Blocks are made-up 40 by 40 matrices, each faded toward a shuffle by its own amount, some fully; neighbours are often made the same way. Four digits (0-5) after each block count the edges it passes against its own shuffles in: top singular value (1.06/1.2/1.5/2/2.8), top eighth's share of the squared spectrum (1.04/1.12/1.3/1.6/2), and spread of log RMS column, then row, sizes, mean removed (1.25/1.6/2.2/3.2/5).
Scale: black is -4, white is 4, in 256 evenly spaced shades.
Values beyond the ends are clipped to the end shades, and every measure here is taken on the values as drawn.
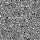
0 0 0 0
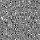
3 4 2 1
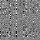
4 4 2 2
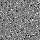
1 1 0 0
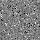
0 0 0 0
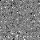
1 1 0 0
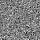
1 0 0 0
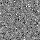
0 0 0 0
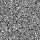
0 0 0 0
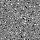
0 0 0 0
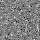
0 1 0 0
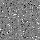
2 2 0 0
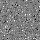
2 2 0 0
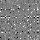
4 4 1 2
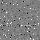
2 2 0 0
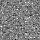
2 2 0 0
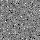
1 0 0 0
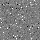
0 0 0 0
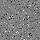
0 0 0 0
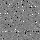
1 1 0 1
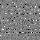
2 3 0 2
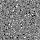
0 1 0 0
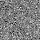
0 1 0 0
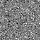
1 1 0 0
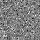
2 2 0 0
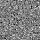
2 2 0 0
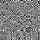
3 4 2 2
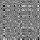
4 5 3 2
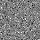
1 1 0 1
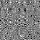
3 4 2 2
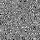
2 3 0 0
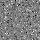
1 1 0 0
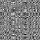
4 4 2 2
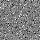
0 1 0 0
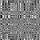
4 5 3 3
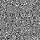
3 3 1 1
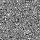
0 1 0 0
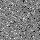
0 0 0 0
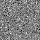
2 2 0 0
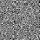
3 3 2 0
